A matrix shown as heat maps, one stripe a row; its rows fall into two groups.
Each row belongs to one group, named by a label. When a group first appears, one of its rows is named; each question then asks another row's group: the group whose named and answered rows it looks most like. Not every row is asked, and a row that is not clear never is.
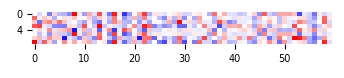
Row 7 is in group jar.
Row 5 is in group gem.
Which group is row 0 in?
gem
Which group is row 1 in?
jar
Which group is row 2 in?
jar
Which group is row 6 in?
jar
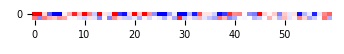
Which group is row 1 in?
jar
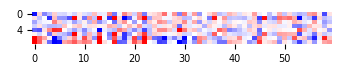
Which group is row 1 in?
gem
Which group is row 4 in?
jar
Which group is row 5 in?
gem
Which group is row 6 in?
jar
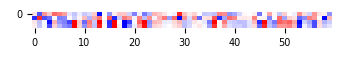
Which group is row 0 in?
jar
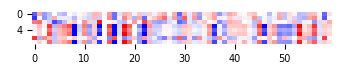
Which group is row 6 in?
jar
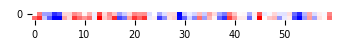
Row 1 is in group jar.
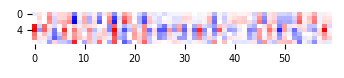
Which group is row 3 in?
jar
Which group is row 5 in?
jar
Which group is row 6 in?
jar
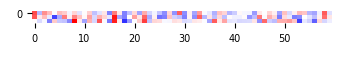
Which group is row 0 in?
jar
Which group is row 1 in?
jar
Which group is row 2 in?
gem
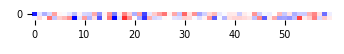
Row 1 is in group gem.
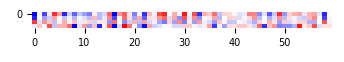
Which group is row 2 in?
jar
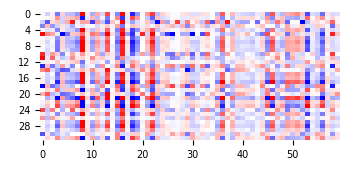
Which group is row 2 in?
jar
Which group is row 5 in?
jar
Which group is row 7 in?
gem
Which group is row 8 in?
gem
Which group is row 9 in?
gem
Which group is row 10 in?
jar
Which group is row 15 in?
gem
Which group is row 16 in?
gem
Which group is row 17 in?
gem
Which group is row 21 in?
gem
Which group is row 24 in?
jar
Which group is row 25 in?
gem
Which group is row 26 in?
jar
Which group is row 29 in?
gem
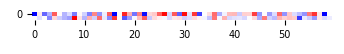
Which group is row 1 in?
gem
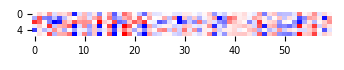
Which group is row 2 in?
jar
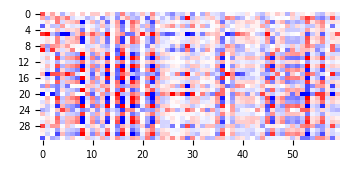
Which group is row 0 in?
jar
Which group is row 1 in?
jar
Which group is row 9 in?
jar
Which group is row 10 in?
gem
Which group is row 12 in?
gem
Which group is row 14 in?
gem
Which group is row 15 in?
jar
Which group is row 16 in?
gem
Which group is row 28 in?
jar
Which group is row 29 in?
gem
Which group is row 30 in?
gem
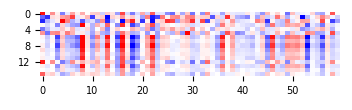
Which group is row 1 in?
jar
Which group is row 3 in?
gem
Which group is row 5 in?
jar
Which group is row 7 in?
gem
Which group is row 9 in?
gem
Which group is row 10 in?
gem
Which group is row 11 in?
gem
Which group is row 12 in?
jar
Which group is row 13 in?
gem
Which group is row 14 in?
gem
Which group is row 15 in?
jar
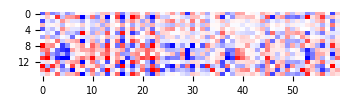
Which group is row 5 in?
gem
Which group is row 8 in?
jar
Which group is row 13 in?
jar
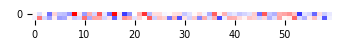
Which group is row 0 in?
gem
